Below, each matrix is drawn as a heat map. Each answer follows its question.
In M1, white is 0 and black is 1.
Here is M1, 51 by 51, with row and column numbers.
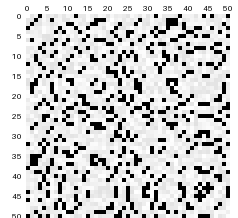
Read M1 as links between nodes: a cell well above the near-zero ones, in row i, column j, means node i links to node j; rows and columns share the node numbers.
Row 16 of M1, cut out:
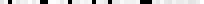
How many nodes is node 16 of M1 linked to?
9
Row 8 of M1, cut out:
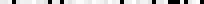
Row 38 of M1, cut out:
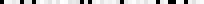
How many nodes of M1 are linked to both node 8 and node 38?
4
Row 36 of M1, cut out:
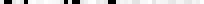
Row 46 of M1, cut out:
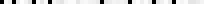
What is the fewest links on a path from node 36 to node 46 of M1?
4
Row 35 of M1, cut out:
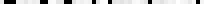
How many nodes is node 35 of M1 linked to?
11
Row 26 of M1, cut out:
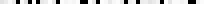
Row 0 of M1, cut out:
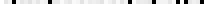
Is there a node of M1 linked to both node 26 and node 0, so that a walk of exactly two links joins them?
no
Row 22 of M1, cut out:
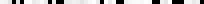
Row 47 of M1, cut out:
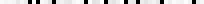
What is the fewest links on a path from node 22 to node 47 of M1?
3
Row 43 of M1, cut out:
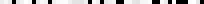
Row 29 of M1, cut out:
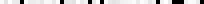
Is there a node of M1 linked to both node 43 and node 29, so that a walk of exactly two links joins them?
yes
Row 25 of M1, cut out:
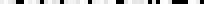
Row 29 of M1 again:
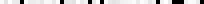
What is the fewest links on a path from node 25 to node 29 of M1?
1
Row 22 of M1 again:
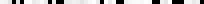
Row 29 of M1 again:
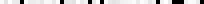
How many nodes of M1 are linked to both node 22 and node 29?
8
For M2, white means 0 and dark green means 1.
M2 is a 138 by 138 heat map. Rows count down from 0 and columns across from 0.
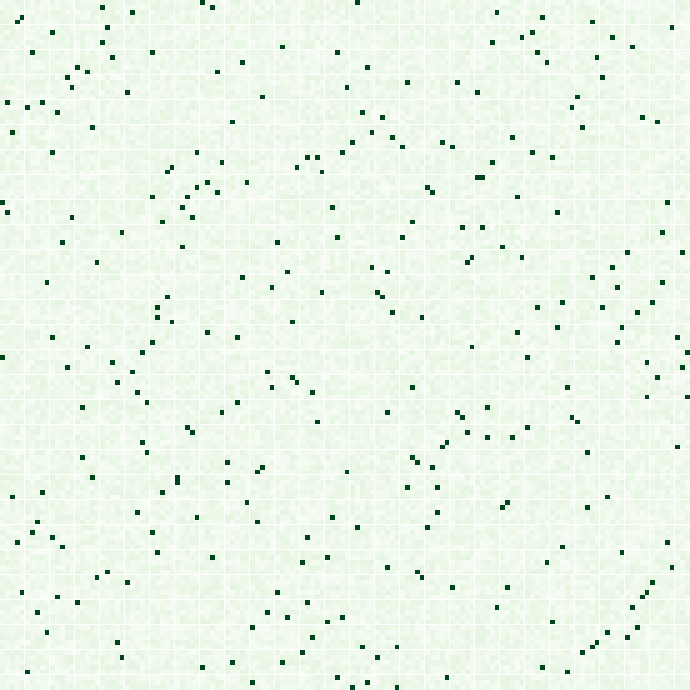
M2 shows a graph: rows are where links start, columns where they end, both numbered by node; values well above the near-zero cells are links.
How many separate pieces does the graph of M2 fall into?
1
